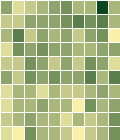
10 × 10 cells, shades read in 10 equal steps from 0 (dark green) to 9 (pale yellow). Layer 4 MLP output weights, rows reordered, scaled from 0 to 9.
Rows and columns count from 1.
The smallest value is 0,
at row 1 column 9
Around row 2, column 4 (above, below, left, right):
6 5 5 5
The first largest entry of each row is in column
2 1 10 1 10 2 1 7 6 2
